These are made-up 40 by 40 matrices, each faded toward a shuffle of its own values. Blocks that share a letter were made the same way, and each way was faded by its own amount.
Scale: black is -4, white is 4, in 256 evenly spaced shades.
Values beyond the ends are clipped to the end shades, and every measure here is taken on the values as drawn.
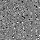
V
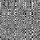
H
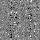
V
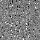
V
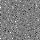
V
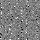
V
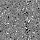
V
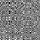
H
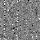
V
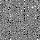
V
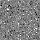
V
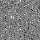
V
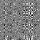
H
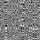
H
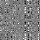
H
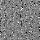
V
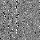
V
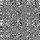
H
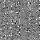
V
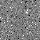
V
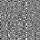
H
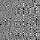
H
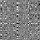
H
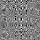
H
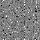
V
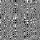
H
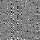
H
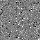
V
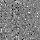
V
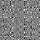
H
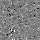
V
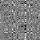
H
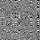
H
